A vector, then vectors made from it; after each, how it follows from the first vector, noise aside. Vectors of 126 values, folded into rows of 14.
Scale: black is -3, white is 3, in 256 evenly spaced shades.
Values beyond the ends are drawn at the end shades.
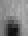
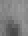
shrunk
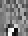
sign-scrambled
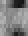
wrapped around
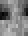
wrapped around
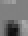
partly zeroed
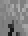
partly zeroed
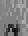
partly zeroed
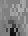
partly zeroed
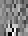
sign-scrambled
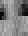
wrapped around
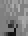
partly zeroed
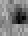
wrapped around
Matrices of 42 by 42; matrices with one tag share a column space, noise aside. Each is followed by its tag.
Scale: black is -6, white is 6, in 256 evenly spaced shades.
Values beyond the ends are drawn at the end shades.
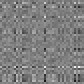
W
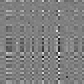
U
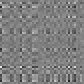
W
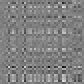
W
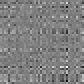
W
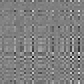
U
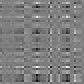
W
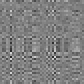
U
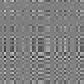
U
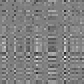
U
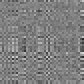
U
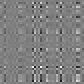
W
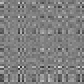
W
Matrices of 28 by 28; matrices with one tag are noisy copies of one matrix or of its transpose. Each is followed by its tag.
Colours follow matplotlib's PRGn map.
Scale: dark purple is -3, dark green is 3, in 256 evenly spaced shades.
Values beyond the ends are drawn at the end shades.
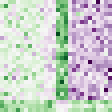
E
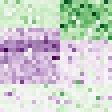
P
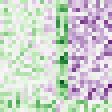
E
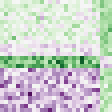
E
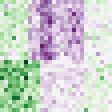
P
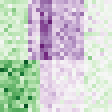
P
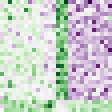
E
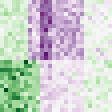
P
